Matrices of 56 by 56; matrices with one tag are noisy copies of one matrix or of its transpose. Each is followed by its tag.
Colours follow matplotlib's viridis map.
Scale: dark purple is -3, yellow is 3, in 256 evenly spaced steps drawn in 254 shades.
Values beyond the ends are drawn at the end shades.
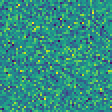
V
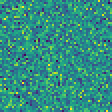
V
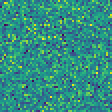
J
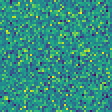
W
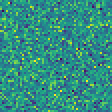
W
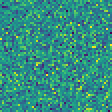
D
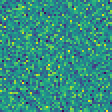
V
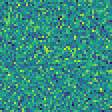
V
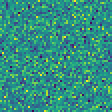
D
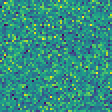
J
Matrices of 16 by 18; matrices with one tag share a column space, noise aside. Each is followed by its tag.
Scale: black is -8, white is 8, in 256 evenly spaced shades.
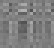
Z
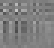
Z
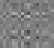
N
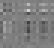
Z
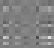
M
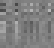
Z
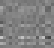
M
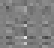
M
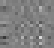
M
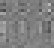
Z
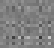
M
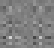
M
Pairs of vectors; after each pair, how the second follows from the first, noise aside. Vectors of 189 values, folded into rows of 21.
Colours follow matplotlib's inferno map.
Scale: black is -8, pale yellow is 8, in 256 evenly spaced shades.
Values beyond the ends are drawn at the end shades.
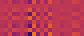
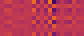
reversed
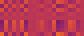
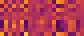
scaled up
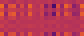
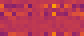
sign-scrambled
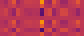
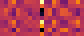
scaled up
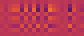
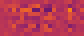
sign-scrambled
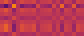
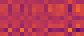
reversed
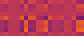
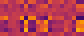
scaled up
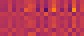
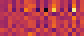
scaled up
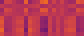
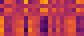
scaled up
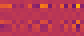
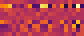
scaled up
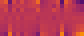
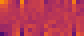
reversed
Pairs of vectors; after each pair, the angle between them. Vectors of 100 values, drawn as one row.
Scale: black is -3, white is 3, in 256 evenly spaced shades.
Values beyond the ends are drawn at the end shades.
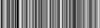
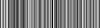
orthogonal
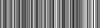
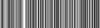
partly opposed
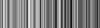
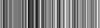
nearly opposite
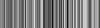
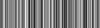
partly opposed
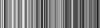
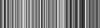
partly aligned
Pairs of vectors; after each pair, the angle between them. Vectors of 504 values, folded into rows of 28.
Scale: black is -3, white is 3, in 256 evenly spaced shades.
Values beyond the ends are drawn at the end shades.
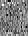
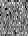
partly aligned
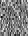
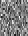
nearly parallel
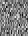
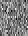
partly aligned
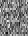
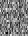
nearly parallel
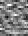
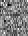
partly opposed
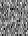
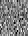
orthogonal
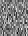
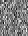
partly aligned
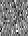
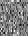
partly opposed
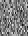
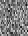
nearly opposite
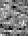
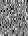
orthogonal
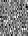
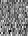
partly opposed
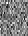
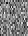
nearly opposite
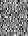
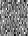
nearly opposite
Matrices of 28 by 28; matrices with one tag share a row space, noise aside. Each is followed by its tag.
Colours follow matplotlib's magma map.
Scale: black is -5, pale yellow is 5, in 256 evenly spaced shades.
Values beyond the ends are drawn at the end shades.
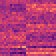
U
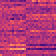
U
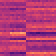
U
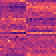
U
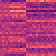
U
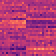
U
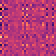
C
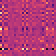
C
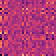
C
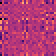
C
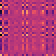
C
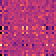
C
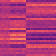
U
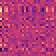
C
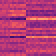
U
